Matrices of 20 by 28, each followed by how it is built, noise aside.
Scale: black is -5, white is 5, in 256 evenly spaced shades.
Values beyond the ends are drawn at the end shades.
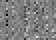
uneven columns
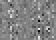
uneven columns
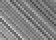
Toeplitz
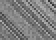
Toeplitz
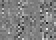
uneven columns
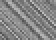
Toeplitz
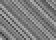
Toeplitz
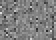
uneven columns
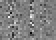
uneven columns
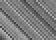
Toeplitz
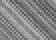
Toeplitz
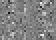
uneven columns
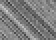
Toeplitz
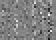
uneven columns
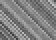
Toeplitz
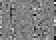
uneven columns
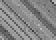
Toeplitz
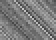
Toeplitz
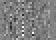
uneven columns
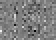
uneven columns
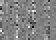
uneven columns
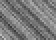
Toeplitz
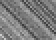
Toeplitz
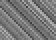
Toeplitz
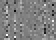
uneven columns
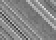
Toeplitz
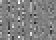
uneven columns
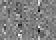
uneven columns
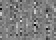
uneven columns
